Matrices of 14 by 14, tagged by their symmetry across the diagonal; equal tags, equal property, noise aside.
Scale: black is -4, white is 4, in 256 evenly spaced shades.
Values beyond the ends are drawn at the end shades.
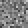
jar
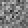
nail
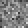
nail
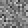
jar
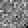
nail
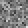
nail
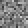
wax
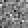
jar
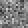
jar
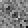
nail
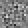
jar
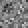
nail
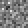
nail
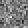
wax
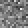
wax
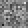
jar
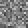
wax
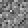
nail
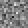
jar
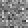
wax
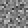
jar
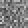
wax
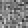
jar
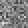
wax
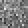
wax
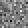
jar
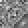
nail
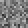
wax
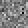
wax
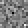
nail
